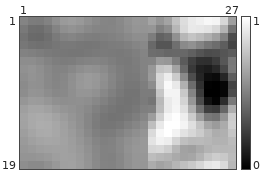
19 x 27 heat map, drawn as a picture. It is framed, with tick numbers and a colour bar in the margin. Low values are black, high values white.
Seam: vertical, 60% of the way across, the left part calmer. Lone odd cells: none. Ninth with the highest average: bottom right. Grain: blotchy.
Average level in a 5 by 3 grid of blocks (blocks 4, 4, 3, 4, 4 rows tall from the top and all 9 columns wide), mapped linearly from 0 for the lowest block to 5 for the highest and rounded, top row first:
224 | 220 | 321 | 335 | 335
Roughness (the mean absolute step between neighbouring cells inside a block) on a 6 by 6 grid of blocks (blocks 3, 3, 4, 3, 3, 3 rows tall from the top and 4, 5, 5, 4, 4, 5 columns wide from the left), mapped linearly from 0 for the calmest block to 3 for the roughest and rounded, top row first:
0 0 0 1 2 2 | 0 0 0 1 1 1 | 0 0 0 1 2 1 | 0 0 0 1 1 3 | 0 0 0 1 1 1 | 0 0 0 1 1 1
